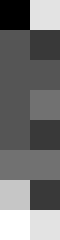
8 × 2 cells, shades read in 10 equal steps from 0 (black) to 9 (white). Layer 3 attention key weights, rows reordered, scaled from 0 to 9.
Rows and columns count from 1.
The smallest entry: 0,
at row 1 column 1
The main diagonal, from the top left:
0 2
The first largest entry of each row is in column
2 1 1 2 1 1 1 1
